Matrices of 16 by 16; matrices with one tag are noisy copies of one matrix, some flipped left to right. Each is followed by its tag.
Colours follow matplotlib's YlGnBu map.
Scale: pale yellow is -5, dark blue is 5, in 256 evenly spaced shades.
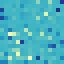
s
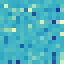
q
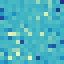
s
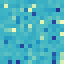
q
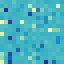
q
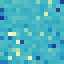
s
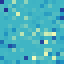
s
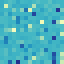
q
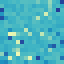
s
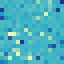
s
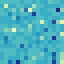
q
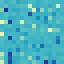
q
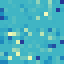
s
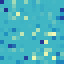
s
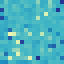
s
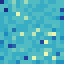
s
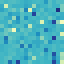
q
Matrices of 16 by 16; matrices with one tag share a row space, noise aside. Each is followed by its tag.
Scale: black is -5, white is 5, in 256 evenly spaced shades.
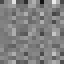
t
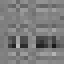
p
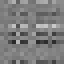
p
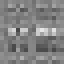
p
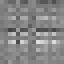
p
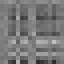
p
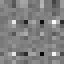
t
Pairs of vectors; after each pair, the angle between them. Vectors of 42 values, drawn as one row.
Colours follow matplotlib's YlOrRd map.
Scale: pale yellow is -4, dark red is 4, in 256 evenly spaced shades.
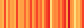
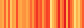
nearly parallel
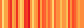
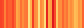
partly opposed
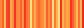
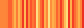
orthogonal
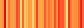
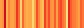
nearly parallel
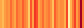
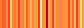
partly opposed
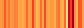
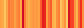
partly aligned
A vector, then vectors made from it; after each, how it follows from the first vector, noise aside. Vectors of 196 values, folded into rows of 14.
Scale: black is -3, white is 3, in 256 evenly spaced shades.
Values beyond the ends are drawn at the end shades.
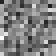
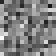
copied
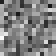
copied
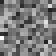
sign-scrambled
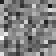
copied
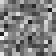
sign-scrambled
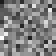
sign-scrambled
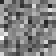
copied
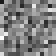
copied
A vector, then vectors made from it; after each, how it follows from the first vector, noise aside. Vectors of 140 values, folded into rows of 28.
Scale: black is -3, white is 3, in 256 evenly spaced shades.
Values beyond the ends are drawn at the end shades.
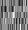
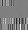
partly zeroed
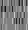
partly zeroed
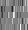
partly zeroed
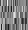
reversed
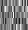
sign-scrambled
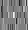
partly zeroed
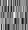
reversed
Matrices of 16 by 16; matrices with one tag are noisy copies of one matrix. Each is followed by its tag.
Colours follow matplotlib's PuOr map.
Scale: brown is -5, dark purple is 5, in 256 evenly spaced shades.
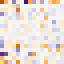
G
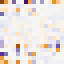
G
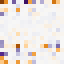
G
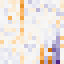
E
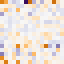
G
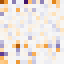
G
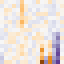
E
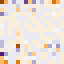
G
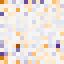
G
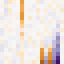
E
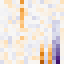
E
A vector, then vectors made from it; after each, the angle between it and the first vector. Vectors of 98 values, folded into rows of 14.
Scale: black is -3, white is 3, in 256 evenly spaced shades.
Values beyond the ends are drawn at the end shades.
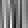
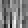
nearly opposite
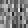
partly aligned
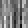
nearly parallel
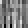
nearly opposite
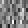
orthogonal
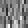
partly opposed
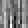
nearly parallel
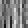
nearly opposite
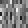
orthogonal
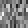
orthogonal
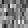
orthogonal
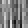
nearly parallel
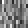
partly aligned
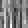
nearly parallel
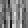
nearly opposite
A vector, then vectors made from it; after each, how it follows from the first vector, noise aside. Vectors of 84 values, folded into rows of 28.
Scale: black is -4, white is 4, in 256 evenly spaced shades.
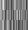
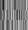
negated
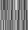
wrapped around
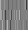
partly zeroed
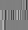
partly zeroed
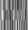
wrapped around
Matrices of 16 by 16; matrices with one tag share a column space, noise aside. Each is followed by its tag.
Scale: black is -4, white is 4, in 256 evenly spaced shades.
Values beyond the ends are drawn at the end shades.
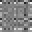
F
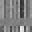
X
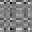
F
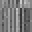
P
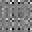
F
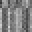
P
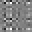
F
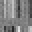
X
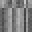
P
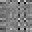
F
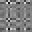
F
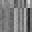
P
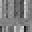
X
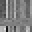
X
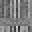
X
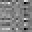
F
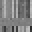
X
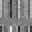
X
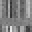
X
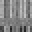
X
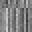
P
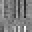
X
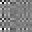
F
